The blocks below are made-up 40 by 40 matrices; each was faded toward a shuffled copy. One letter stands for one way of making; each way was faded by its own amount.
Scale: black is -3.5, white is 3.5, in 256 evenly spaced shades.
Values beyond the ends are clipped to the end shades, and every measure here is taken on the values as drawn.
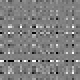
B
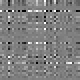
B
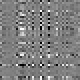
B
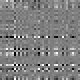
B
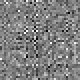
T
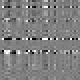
B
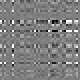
B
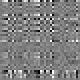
B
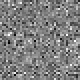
T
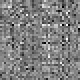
T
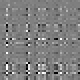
B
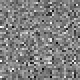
T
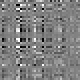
B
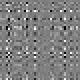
B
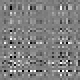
B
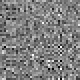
T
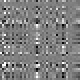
B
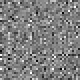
T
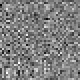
T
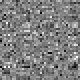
T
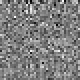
T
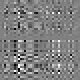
B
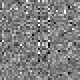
T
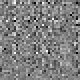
T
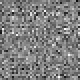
T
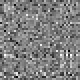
T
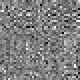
T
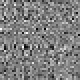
T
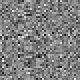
T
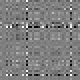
B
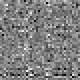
T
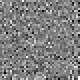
T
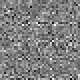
T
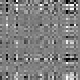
B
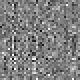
T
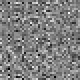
T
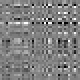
B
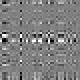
B
